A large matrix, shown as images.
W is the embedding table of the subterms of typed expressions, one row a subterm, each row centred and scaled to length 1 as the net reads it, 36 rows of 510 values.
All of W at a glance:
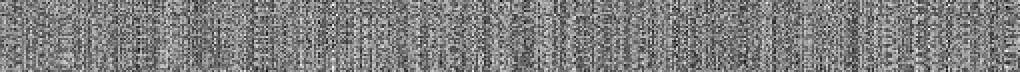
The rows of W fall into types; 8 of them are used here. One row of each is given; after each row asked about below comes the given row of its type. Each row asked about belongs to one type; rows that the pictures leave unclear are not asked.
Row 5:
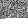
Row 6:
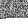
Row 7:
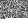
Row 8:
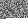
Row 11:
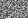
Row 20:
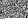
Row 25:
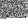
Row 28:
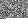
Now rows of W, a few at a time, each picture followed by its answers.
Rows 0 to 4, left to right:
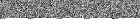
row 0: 5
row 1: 6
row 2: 25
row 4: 6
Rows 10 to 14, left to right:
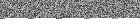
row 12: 6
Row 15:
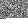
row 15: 28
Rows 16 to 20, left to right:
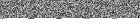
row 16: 20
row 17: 11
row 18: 7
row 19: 5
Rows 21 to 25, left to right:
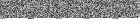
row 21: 20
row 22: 28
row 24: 5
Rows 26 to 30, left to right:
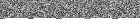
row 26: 28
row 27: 7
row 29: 25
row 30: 8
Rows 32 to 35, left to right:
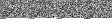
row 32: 28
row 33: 25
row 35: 11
